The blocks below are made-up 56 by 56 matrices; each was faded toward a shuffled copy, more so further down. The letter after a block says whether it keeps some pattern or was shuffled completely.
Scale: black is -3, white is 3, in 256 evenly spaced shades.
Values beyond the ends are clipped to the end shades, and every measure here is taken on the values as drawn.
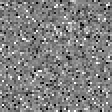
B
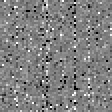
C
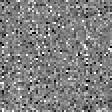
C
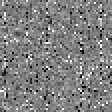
C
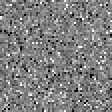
B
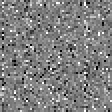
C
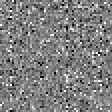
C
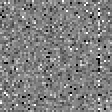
C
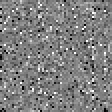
C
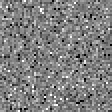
B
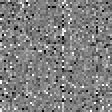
C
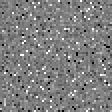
B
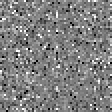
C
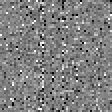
C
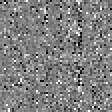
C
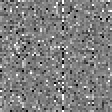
C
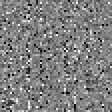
C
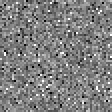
B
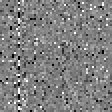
C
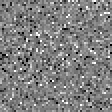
B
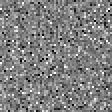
B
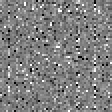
C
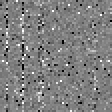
C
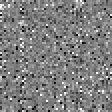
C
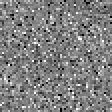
B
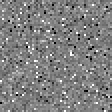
B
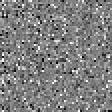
C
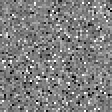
B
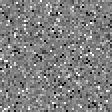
B
